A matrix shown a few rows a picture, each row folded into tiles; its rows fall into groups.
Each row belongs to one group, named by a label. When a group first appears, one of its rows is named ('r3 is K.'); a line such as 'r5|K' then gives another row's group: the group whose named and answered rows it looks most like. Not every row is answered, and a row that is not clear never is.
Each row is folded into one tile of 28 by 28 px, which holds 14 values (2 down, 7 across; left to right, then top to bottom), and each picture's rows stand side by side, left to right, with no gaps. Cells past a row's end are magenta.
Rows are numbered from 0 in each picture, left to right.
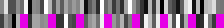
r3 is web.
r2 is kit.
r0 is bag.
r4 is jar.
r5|web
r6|jar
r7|kit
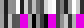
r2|jar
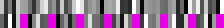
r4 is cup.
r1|kit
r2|bag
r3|cup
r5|web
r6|cup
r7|kit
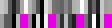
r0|bag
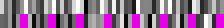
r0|bag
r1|bag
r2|bag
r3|web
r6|kit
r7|kit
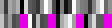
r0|kit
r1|jar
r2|web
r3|kit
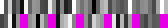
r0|kit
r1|cup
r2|web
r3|jar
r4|jar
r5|bag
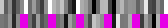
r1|bag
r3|jar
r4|web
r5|bag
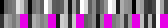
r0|web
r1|web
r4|kit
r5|jar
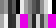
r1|jar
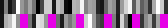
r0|web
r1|jar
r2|bag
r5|jar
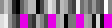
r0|cup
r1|bag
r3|cup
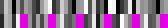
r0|web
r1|jar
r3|kit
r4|kit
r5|cup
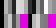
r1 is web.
